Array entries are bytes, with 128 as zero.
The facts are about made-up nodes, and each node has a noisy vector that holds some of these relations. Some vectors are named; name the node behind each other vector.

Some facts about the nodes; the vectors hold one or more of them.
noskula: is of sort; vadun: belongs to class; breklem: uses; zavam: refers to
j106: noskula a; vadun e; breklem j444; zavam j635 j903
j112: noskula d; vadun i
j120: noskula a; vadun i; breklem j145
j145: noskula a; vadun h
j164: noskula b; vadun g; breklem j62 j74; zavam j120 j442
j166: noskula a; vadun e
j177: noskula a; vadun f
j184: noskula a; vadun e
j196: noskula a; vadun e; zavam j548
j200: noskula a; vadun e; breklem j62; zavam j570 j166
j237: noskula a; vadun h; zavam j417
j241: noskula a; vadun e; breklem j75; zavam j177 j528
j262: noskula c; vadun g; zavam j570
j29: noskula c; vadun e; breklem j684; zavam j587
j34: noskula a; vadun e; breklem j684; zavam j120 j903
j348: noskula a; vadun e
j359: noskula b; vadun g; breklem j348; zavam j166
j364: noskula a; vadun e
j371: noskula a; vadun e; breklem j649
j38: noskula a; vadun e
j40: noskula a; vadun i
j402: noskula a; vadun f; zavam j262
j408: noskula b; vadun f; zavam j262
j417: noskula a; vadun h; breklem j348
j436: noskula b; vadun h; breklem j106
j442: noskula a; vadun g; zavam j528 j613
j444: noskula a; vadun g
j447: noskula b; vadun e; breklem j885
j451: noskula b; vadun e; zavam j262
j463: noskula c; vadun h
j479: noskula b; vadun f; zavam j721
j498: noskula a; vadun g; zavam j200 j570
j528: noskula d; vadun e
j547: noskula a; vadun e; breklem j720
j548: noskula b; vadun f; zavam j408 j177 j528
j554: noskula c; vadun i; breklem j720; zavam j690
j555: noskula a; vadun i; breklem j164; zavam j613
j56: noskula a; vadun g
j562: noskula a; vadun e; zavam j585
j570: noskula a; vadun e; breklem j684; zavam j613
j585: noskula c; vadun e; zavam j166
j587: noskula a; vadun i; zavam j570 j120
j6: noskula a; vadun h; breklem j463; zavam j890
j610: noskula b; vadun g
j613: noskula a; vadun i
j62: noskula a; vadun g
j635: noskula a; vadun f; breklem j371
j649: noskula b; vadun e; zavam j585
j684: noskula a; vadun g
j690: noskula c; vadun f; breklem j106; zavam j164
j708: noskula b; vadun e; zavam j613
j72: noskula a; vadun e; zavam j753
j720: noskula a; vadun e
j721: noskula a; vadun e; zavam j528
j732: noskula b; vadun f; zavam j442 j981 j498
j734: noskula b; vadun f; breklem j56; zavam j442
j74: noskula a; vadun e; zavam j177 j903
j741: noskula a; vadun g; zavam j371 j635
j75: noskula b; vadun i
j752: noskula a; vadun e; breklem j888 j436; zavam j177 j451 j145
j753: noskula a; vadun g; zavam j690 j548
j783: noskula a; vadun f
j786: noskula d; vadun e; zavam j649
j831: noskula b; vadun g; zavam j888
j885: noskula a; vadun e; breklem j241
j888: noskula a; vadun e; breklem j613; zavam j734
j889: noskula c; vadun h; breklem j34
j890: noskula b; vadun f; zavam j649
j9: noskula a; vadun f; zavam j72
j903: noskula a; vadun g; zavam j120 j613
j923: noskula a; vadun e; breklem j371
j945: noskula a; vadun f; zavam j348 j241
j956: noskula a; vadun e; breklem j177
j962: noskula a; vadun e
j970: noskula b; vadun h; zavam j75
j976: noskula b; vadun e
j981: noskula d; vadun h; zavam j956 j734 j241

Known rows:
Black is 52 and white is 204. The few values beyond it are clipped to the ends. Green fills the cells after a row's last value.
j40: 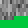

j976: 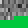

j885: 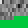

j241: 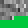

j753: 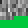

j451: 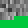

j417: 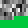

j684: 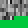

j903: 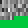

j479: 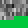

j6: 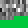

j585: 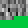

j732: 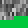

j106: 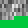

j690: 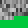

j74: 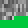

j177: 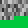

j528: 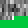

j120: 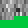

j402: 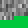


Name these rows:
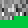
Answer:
j635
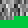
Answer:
j613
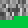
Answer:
j166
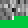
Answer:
j145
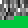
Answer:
j970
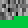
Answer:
j649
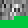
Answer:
j34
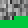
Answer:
j56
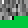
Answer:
j890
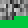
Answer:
j62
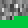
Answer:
j752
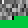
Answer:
j359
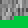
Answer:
j555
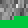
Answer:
j554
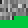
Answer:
j498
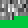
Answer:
j741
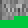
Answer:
j587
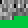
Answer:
j262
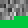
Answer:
j708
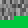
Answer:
j112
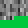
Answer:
j888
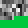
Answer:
j237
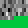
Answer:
j786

